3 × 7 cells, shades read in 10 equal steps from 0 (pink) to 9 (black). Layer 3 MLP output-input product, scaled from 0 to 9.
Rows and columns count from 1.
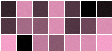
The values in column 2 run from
1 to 9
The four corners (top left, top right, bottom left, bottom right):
7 8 0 0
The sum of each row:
38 26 17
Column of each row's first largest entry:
6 1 2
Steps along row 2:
down up down up down down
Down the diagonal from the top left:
7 3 2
